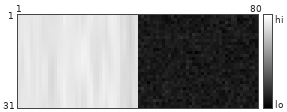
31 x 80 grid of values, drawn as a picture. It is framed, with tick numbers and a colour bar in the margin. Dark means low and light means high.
The table splits into one row of 2 panels. Panel 1,1: very high, streaked downward, faint in contrast. Panel 1,2: very low, fine-grained, faint in contrast.
